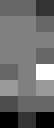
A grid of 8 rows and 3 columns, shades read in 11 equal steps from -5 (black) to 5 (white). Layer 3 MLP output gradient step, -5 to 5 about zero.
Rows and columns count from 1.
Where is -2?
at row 7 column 1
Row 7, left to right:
-2 -1 -1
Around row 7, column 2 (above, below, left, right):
0 -3 -2 -1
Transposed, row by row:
-1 0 0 0 -1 1 -2 -5 / -1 0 0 0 0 0 -1 -3 / -3 -1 0 -1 5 1 -1 -5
